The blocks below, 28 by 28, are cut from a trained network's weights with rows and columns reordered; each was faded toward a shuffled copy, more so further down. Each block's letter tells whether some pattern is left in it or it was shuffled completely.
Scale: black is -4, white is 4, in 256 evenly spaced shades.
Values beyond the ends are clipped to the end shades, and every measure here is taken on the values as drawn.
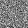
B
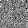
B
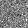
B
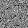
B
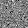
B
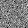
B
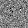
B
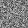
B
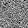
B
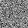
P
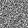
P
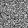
B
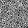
B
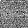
P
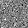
B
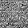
P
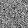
B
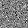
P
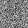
B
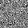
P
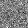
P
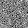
B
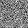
B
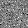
P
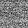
P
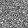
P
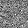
B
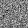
B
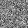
B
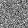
B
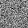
B
